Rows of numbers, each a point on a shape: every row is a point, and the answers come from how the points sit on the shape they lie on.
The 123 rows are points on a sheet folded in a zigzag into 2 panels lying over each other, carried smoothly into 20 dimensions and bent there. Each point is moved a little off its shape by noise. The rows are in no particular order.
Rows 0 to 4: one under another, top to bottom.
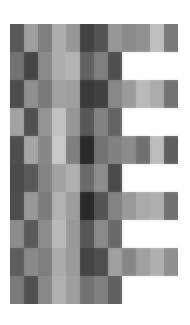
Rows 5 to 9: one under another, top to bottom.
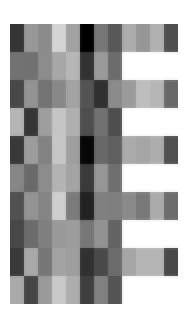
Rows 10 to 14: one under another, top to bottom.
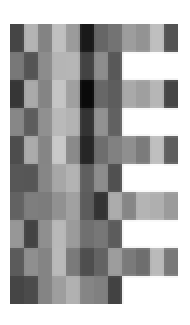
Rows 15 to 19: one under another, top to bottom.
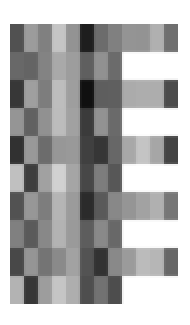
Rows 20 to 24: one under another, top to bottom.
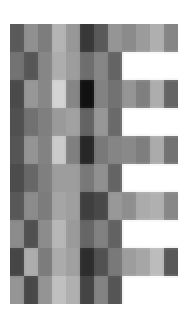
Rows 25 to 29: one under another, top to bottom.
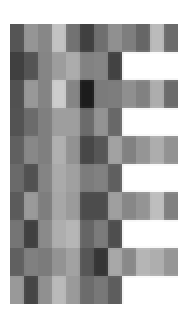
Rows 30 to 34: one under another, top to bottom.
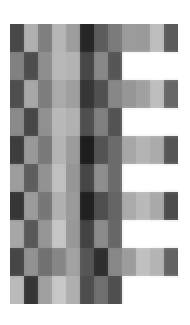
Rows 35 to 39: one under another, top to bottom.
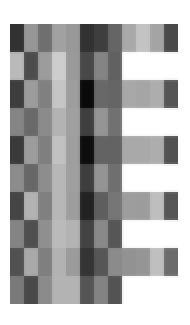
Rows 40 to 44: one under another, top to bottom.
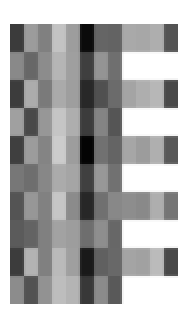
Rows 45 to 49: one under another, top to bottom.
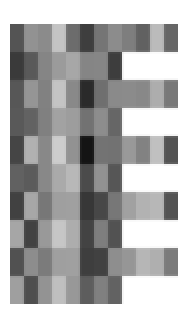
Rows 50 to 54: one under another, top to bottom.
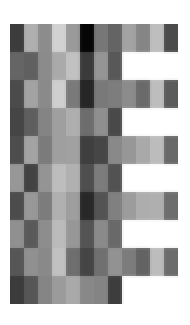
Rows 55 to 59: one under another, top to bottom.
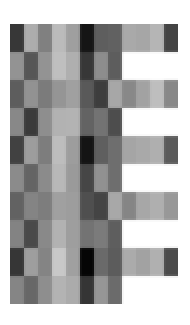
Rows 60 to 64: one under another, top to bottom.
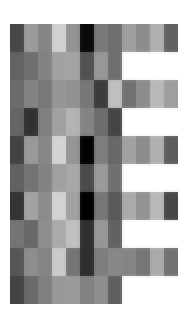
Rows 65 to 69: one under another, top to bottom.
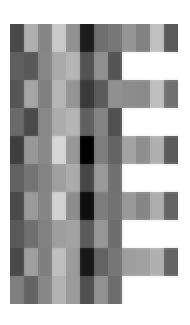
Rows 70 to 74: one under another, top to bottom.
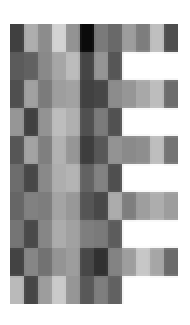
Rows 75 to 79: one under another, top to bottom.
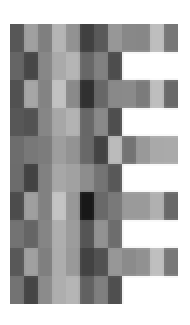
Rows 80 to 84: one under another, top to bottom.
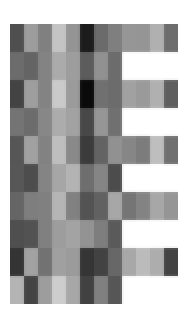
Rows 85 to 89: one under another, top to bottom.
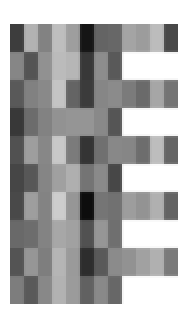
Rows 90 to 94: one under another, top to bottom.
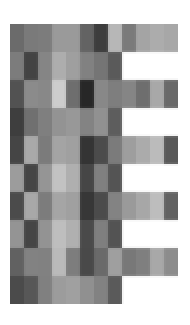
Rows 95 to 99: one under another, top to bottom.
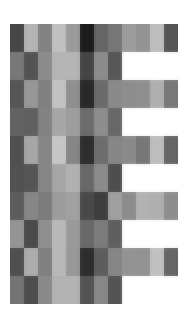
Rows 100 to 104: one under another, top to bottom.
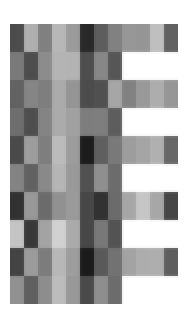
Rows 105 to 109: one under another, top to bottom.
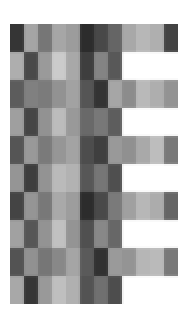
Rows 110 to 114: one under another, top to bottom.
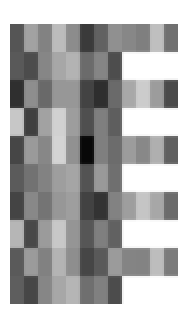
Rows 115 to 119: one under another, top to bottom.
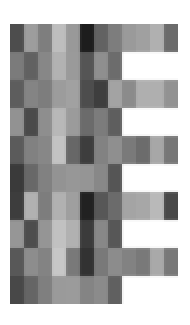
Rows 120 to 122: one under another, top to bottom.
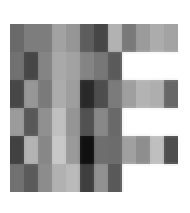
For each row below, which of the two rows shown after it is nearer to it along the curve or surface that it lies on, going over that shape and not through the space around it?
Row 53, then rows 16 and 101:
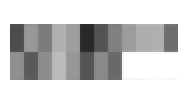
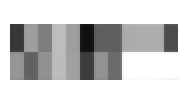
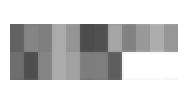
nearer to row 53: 16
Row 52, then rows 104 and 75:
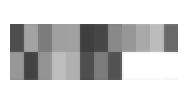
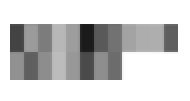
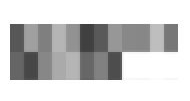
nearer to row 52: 75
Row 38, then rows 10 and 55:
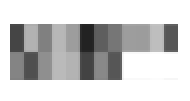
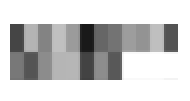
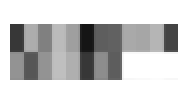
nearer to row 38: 10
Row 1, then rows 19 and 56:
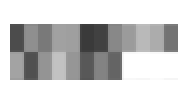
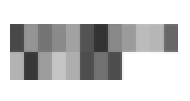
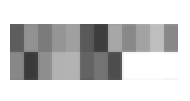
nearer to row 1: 19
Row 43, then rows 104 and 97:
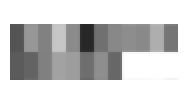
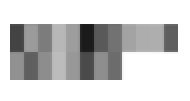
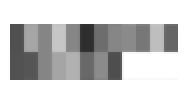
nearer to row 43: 104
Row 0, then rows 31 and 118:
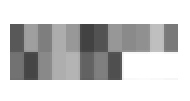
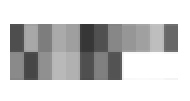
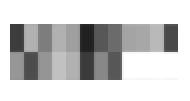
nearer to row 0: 31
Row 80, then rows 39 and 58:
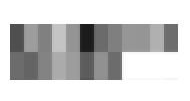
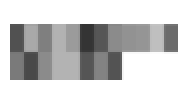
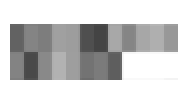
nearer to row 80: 58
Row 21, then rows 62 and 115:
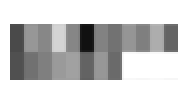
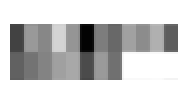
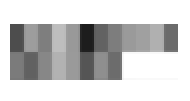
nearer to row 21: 62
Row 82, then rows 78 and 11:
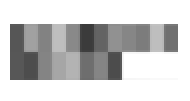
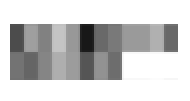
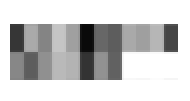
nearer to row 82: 11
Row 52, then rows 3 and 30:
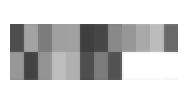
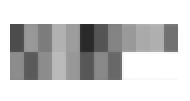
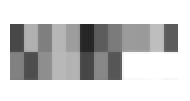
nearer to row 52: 30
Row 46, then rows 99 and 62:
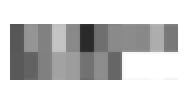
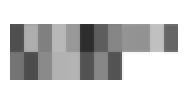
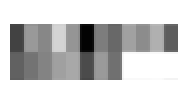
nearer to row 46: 62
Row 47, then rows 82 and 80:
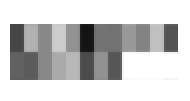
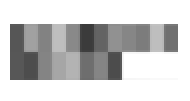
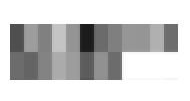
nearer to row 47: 82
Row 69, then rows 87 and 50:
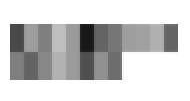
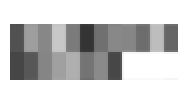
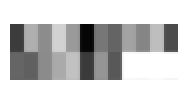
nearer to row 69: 50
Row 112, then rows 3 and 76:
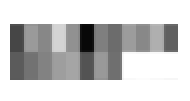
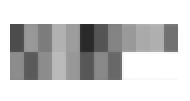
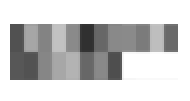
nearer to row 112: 3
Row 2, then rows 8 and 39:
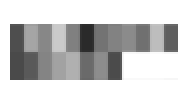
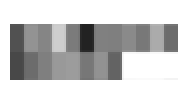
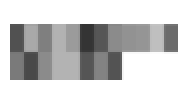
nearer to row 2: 39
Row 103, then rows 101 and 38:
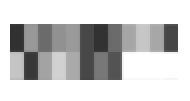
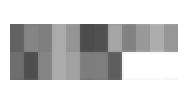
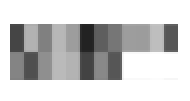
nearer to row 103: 38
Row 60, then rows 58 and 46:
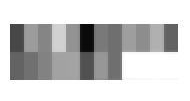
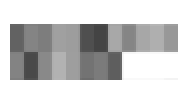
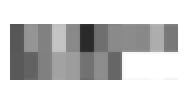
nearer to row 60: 46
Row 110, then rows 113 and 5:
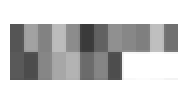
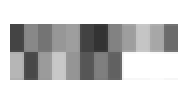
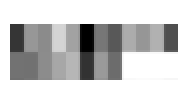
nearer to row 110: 5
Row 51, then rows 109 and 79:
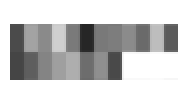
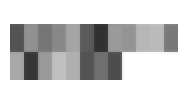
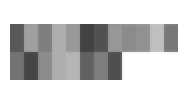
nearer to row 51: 79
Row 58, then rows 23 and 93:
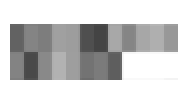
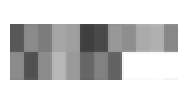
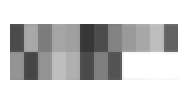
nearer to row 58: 23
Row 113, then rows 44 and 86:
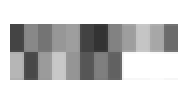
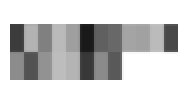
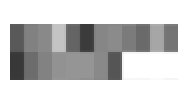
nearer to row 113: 44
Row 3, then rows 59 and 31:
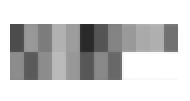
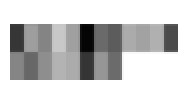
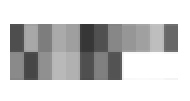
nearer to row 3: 59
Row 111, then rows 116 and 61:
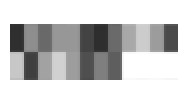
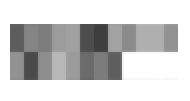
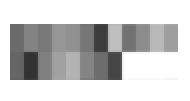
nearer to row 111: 116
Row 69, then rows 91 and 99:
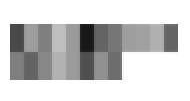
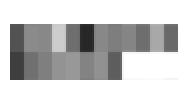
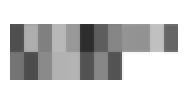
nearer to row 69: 91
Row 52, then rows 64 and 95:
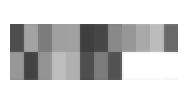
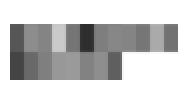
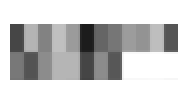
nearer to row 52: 95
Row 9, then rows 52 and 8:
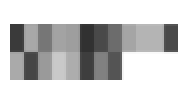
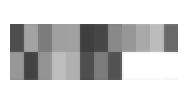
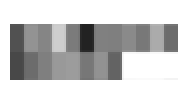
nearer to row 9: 52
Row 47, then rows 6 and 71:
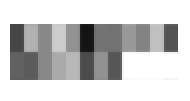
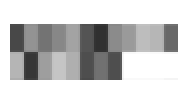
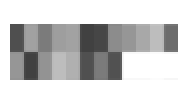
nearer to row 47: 71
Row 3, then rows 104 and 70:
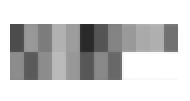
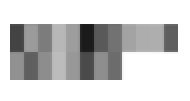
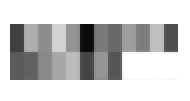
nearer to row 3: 104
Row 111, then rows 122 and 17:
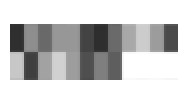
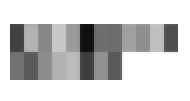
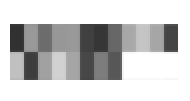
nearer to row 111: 17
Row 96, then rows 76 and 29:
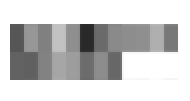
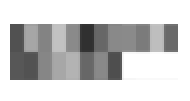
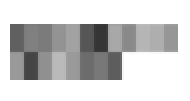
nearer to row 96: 29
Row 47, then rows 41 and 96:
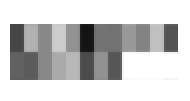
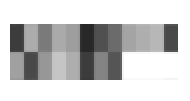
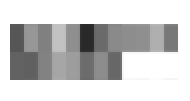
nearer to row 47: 41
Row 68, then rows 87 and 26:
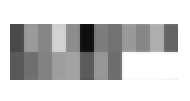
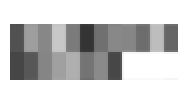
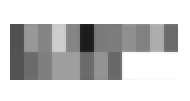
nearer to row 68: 26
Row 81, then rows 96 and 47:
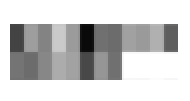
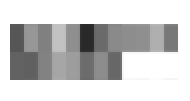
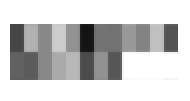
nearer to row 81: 96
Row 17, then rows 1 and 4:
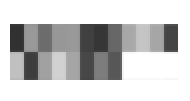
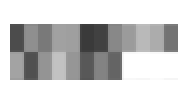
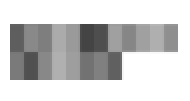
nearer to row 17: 1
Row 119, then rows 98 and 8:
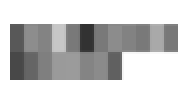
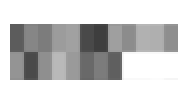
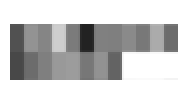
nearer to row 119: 8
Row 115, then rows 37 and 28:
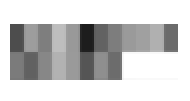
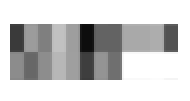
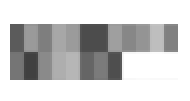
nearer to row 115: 37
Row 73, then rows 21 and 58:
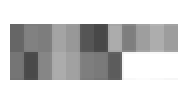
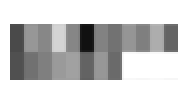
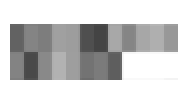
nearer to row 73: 58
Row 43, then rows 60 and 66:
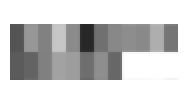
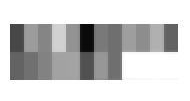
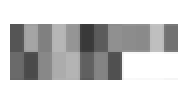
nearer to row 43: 60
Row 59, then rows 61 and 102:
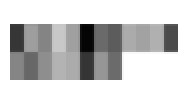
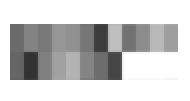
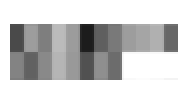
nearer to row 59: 102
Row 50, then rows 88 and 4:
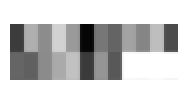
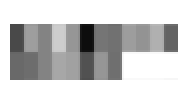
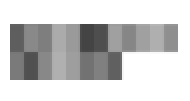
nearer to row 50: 88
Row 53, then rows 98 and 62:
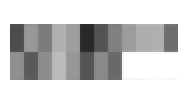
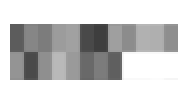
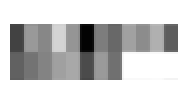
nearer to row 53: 98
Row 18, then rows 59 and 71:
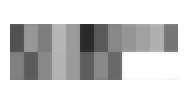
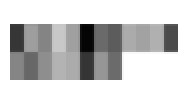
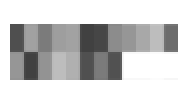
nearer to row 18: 59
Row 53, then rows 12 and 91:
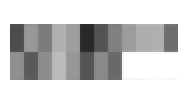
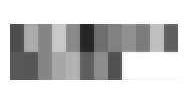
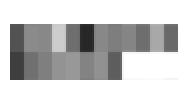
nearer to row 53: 91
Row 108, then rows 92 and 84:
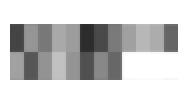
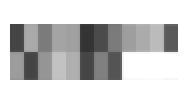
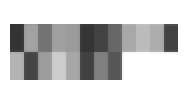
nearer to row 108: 84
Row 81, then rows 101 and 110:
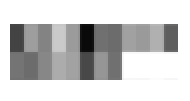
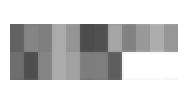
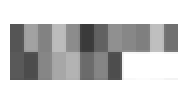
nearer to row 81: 101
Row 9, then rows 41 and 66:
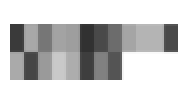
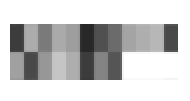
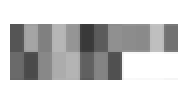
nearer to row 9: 41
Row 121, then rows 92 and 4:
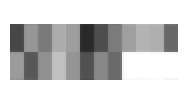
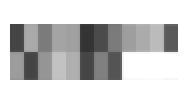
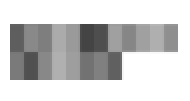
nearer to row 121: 4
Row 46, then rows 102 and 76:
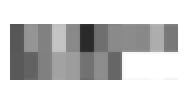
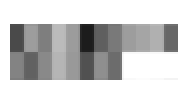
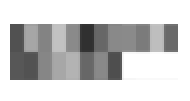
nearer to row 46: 102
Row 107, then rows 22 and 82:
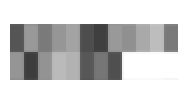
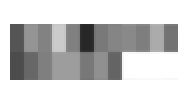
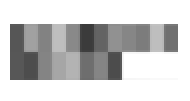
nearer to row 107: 82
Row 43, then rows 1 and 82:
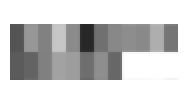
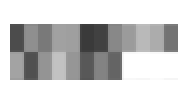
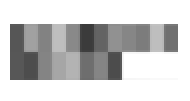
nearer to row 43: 1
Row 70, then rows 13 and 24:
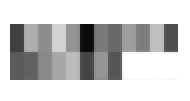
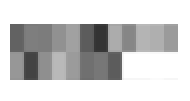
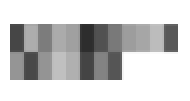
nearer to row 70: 24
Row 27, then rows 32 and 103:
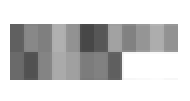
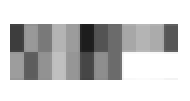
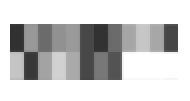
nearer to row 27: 32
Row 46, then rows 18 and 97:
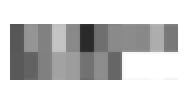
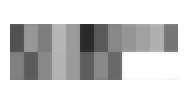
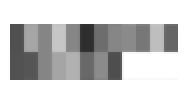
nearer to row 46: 18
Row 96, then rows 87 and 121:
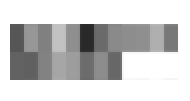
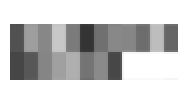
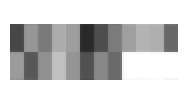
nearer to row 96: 121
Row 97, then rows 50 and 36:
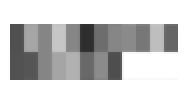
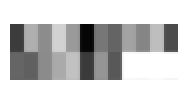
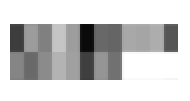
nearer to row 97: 50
